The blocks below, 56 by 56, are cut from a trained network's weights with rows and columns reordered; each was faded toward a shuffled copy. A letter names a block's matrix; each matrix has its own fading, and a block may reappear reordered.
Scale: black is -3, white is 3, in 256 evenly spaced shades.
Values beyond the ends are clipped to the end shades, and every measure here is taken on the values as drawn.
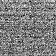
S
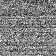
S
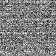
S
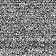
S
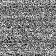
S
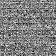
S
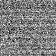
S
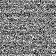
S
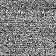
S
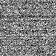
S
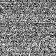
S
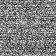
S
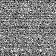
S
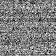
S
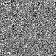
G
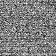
S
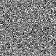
G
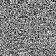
G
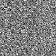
G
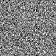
G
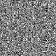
G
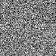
G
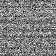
S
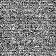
S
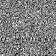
G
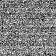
S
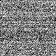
S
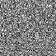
G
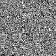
G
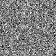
G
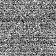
S
